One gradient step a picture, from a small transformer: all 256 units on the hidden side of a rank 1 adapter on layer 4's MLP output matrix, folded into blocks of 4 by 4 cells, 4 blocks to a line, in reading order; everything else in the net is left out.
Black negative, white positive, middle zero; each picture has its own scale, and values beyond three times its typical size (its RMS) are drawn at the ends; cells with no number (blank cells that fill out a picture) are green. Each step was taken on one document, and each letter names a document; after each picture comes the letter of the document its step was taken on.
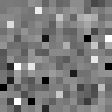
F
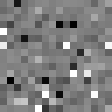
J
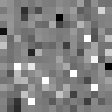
F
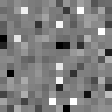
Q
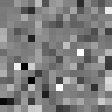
F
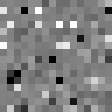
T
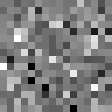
F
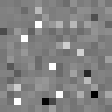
J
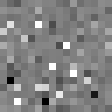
J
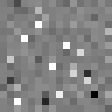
J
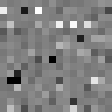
T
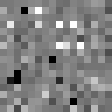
T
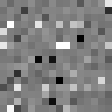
T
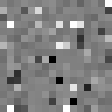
T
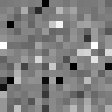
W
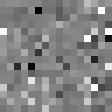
F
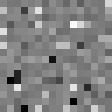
T
